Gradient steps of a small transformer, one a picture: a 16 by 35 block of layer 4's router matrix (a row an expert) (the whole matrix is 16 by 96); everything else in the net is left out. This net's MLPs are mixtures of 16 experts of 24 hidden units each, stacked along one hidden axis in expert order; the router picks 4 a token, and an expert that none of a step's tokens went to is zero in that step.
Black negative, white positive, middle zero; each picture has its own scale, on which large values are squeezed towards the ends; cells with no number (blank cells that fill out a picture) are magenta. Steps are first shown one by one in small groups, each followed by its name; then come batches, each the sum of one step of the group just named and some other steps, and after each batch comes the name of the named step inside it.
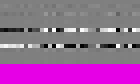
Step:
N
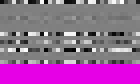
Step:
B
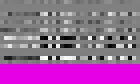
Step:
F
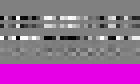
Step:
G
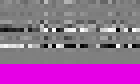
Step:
N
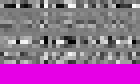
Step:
F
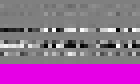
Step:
N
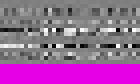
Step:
N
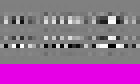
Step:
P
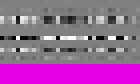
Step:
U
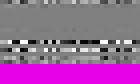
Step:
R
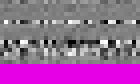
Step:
R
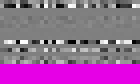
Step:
R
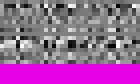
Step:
U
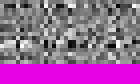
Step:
U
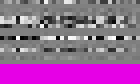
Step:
U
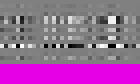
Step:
P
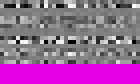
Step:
U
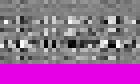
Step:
R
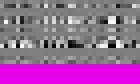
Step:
P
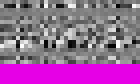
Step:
U
